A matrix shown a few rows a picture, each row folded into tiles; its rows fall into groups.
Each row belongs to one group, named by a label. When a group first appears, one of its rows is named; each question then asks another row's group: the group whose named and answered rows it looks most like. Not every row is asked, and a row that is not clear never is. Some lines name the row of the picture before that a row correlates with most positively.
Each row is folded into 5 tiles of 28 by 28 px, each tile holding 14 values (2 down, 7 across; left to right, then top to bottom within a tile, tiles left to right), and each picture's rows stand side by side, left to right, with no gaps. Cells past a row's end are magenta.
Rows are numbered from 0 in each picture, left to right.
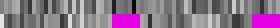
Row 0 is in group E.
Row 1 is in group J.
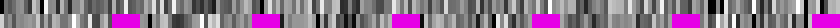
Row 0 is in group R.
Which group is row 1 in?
J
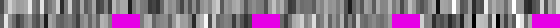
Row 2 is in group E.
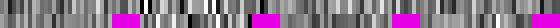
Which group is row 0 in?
E
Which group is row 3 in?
E
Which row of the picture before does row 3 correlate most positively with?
2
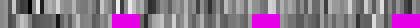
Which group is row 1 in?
E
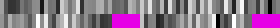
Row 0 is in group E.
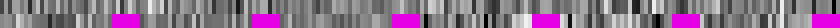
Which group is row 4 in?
J
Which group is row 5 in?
E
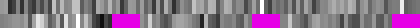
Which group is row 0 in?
E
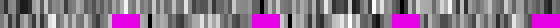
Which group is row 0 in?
R
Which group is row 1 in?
J
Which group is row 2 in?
J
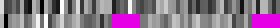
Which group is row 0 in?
E
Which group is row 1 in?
R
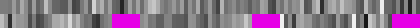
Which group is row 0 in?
J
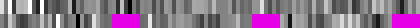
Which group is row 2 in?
J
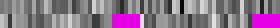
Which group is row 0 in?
J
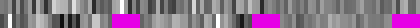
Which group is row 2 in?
R
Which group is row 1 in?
E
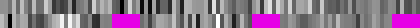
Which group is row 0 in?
J
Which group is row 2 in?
R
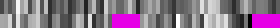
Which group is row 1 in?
E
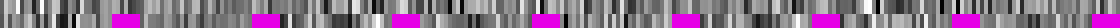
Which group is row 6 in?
R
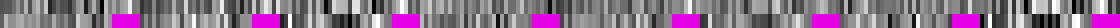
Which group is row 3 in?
R
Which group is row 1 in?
R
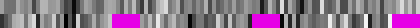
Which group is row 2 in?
R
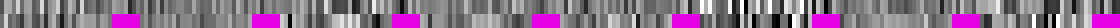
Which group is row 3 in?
J
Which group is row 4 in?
R
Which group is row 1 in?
E
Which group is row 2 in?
J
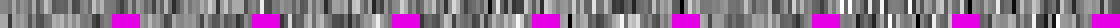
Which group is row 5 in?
J
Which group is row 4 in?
J
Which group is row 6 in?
R
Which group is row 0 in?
J
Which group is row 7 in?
E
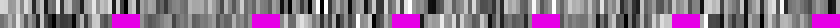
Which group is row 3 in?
E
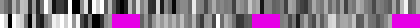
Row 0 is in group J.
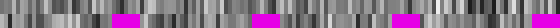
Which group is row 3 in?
R
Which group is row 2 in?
R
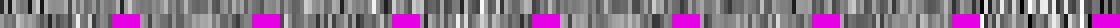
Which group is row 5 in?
E
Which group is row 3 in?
E
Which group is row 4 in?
J
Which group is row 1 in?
J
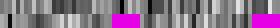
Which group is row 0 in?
J
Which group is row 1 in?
E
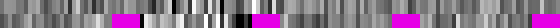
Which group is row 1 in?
E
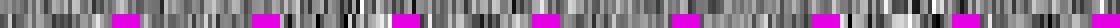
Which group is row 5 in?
E
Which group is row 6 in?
J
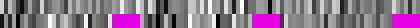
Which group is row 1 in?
R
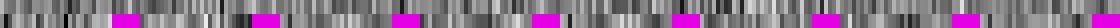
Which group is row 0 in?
E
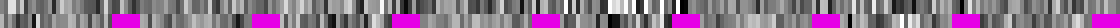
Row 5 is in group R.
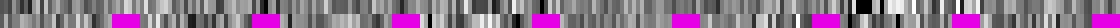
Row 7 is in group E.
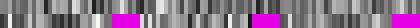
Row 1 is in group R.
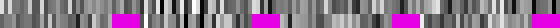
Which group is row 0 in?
R
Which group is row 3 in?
E
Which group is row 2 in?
J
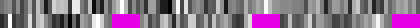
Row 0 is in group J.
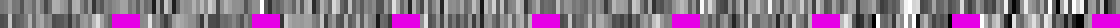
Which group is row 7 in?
J
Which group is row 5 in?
R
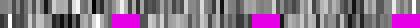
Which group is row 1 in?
E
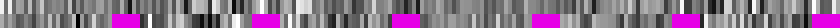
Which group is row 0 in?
R
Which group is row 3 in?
E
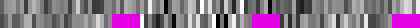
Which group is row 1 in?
R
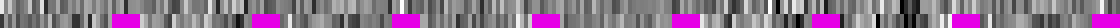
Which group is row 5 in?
J
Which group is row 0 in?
R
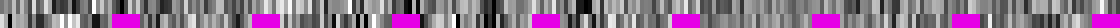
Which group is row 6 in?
E
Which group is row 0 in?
J
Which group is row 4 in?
R
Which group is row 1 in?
R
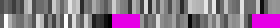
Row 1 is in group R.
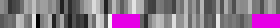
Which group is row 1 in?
E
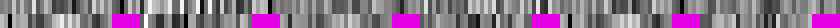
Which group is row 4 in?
J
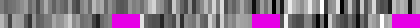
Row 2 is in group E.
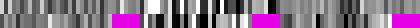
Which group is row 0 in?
R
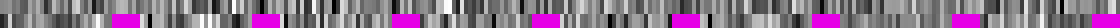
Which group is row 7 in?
E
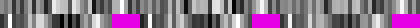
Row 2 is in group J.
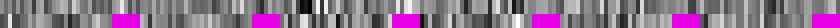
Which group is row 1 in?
J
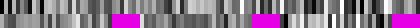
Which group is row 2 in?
E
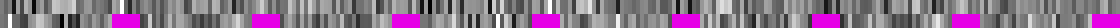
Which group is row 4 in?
R
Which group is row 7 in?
R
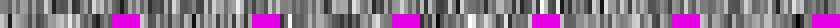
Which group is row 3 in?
R
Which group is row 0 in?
J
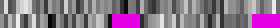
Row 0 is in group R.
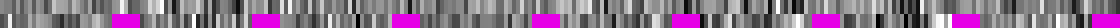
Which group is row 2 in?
R
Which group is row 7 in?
E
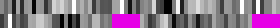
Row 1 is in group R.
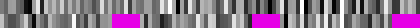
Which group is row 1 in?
R
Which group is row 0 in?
R
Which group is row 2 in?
E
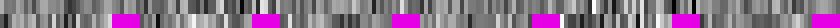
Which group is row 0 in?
E
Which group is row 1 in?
R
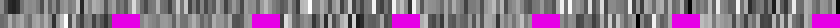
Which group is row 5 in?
R
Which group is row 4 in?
R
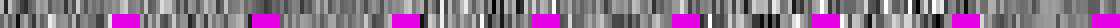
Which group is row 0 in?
R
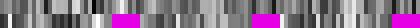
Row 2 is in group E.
